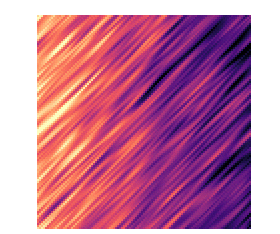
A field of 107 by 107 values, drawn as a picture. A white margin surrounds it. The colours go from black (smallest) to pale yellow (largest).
Lone odd cells: none. Grain: diagonal, up to the right. Ninth with the lowest average: top right. Slope: up to the left. Average level on the scale: 50%.
